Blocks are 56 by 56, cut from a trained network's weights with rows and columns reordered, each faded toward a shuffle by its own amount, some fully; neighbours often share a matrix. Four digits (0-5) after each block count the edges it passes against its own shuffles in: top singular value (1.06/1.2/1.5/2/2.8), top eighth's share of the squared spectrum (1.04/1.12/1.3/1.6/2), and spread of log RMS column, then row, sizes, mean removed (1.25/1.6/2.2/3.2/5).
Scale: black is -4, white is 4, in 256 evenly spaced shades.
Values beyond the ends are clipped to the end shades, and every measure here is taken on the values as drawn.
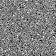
0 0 0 0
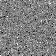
0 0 0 0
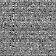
3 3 2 0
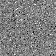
0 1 0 0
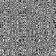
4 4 3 2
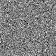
0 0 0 0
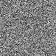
0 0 0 0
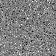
0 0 0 0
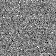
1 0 0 0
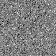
0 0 0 0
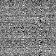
3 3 2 0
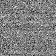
2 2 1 0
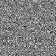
2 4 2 1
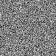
1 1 0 0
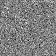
0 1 0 0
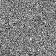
1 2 0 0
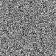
2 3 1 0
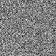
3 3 1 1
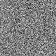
3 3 1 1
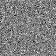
2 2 0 0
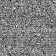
1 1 0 0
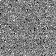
1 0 0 0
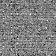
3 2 2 0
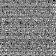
3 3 2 0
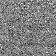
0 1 0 0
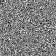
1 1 0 0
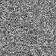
2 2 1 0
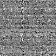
3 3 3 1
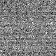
2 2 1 0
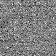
1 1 0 0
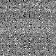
2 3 2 0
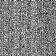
3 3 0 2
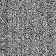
2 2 0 1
